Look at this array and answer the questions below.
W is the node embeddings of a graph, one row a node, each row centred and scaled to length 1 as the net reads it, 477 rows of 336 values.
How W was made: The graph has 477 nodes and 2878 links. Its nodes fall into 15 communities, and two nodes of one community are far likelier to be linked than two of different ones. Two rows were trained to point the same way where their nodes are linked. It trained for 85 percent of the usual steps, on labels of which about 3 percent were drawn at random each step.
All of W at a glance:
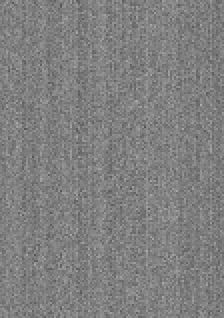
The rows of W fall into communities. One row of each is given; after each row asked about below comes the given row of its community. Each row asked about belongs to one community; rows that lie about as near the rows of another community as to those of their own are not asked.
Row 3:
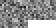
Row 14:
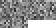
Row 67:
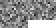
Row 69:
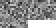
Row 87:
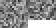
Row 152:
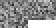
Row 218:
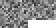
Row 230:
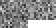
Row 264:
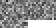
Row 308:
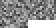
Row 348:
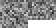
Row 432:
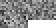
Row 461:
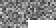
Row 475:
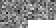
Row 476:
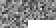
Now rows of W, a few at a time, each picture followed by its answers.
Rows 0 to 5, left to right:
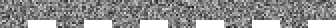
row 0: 14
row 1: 87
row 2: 87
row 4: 87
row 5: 230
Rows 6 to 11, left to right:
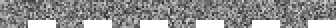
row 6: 476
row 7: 69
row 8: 475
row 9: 461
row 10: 3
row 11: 67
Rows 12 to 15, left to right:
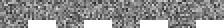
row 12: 308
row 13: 230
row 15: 230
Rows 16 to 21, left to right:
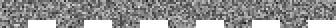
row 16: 476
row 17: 264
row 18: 152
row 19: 432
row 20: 152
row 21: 67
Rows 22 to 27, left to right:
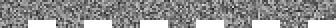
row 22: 348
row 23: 69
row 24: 348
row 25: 308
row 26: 476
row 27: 476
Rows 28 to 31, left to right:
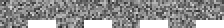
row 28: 67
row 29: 476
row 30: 69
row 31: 476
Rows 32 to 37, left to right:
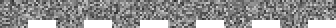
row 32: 218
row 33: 308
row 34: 264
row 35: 87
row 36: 230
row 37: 308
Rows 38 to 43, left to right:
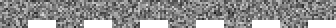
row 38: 475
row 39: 69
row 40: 475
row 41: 87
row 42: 14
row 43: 348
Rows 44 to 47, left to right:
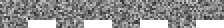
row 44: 218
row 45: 461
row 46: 461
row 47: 3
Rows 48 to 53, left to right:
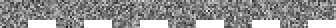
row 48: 461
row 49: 69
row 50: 432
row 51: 218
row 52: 14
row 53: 69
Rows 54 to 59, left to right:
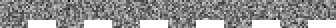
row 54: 230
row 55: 432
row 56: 476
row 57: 3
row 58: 264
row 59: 476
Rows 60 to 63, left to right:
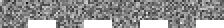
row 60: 87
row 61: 308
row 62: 348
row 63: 3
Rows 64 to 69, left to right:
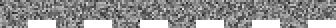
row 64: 230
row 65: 69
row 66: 87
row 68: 264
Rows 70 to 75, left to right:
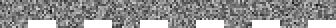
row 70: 264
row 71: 87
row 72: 14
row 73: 476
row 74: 348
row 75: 432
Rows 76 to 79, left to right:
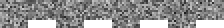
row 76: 476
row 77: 67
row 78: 475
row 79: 14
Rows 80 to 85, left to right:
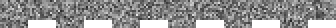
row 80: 152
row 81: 67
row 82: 476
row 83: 87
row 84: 461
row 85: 67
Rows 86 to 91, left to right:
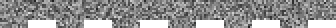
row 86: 476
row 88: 461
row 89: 264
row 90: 432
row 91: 432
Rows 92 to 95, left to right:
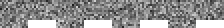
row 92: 475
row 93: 348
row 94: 432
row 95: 218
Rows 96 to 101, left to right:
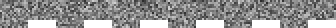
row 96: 348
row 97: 230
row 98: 476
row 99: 476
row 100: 461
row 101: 218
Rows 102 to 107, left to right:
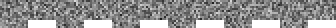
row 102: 348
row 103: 218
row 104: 475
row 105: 308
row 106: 308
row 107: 264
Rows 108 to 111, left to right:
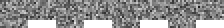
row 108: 67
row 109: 218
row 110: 230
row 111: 432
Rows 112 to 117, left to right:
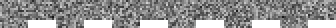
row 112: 476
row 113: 308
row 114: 264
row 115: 461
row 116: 230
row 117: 308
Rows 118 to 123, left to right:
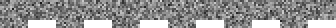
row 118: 67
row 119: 14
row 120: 218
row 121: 475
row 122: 152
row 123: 475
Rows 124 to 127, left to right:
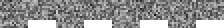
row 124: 87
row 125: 476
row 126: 476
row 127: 69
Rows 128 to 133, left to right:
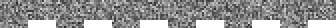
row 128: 476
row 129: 87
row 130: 230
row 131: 69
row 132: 308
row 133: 476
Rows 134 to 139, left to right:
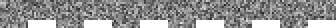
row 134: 476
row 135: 87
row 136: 308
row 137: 348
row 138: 475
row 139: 264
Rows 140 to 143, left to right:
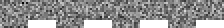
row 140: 87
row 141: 230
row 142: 87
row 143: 264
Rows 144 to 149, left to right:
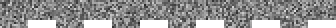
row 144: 69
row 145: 69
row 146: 3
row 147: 264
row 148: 230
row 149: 67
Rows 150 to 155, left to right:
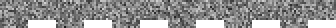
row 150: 152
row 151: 14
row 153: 230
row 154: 348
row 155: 308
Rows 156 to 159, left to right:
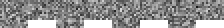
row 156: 475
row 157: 3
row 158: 3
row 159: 218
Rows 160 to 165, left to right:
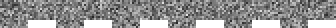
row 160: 218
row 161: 264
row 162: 264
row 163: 461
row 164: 308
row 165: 69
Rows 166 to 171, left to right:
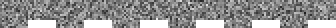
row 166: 3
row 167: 218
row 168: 348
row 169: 230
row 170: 14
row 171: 14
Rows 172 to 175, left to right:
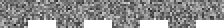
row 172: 3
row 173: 308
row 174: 432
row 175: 230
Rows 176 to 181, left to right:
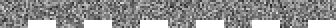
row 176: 69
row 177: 308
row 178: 308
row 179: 69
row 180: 230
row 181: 14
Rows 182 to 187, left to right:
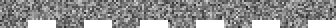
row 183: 461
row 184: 3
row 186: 348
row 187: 67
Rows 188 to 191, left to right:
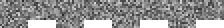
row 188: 230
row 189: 14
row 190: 461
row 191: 461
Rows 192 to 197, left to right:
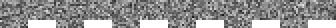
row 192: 308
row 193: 67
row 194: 67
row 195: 14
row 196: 218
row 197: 87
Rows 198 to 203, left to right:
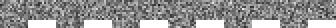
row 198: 152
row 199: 3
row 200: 87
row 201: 67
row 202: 308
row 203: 461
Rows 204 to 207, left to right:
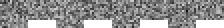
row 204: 432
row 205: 476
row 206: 461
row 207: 432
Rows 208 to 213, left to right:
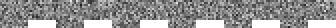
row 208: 264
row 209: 152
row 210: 218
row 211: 230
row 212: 218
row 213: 14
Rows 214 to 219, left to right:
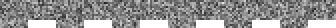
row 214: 87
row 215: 14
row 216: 69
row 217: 348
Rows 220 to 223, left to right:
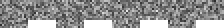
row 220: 461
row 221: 14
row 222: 348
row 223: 218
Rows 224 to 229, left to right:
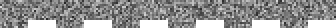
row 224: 3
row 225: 218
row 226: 230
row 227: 461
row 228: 461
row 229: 264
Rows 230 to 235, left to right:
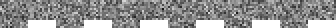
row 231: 3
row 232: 67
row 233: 87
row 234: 67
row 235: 308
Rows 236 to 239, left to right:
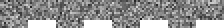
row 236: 432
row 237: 264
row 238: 348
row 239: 3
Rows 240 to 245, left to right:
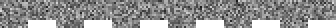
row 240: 348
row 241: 218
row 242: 475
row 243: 461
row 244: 218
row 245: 14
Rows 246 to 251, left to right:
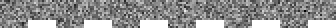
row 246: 87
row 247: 308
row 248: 218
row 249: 461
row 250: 3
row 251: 87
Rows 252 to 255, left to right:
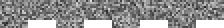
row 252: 461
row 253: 87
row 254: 432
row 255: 69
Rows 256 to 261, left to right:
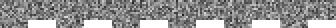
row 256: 348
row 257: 3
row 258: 69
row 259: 152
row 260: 308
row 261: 475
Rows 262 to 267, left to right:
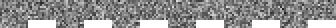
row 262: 348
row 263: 14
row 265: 230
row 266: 152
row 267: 461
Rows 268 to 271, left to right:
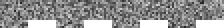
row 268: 264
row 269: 476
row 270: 461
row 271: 67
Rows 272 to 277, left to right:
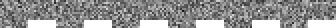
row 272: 230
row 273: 87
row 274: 3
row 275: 69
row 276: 152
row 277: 69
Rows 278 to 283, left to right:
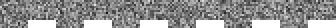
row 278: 230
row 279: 14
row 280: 432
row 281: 3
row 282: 67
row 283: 476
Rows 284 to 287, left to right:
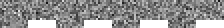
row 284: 432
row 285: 3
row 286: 461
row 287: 461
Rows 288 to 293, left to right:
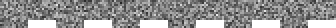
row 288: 152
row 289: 476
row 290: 87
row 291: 475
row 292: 461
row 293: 230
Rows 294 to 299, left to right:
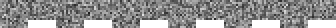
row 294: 348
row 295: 308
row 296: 152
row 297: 348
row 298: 432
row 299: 3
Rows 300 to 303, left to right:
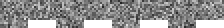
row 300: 14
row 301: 67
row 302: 69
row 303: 67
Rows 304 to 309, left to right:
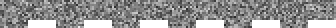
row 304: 3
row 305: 432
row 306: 69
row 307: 218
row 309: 475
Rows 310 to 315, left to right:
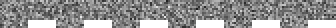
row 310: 152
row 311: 432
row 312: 3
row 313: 67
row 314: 264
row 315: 432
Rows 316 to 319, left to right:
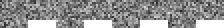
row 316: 475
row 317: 230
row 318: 475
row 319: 152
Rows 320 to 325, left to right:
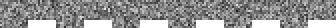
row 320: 264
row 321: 152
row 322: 230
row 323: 3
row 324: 475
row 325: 3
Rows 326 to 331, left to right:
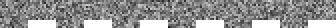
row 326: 230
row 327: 475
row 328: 475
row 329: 14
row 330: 152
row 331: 264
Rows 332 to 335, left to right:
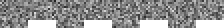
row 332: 3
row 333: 461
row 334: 3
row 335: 69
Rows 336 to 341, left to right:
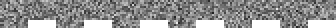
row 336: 152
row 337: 264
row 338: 308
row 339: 308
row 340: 348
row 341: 230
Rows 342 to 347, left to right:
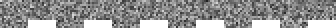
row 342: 461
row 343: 308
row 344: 461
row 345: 152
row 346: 348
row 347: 264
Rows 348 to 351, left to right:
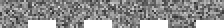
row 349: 218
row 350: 476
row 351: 87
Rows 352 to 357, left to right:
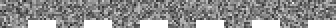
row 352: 432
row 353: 3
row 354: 475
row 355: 14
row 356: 308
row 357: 69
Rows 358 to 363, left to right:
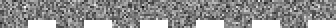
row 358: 432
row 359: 14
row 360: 348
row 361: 3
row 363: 87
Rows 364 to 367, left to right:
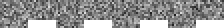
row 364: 218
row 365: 308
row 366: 475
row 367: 264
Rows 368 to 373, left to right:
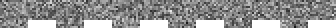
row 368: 87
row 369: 3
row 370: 432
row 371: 348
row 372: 3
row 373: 348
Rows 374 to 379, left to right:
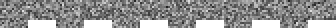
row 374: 67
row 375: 69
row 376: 348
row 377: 218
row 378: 461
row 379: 230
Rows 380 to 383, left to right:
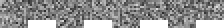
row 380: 476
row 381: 3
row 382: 476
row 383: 475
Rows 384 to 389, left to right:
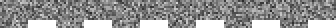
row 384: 461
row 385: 87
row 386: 69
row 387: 461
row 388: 230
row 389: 308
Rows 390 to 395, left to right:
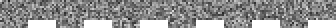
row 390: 475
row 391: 3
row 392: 69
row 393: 152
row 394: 432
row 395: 348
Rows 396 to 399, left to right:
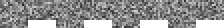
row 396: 152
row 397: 69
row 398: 67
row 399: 461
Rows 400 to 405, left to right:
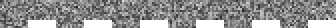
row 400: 67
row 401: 461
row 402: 67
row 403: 87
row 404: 87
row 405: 152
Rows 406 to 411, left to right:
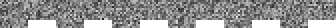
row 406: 432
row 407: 348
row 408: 218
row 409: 475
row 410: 348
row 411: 308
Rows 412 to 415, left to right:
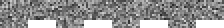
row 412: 152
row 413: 432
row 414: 87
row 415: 69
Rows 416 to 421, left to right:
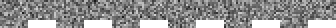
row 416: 218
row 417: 152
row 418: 308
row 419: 461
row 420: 14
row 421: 3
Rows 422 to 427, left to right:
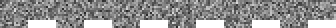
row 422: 67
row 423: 475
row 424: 87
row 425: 308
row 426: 308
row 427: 69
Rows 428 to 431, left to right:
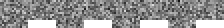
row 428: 461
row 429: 308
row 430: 14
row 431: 475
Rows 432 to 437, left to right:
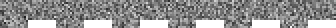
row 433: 69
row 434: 264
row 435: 3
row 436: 264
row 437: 432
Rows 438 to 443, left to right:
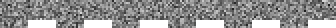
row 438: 264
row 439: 461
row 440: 230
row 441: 3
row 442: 348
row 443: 152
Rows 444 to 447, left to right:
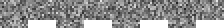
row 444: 308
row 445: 308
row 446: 14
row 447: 3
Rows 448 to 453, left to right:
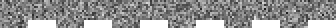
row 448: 3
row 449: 348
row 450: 87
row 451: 432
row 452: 230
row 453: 3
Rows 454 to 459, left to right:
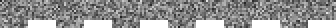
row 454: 3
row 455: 432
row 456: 152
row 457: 475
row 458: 69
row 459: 348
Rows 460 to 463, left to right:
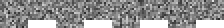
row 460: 152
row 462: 476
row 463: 461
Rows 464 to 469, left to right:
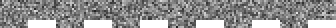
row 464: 308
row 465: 152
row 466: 67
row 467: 152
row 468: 432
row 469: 475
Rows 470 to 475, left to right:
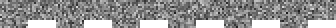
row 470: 475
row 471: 476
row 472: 308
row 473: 432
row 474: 461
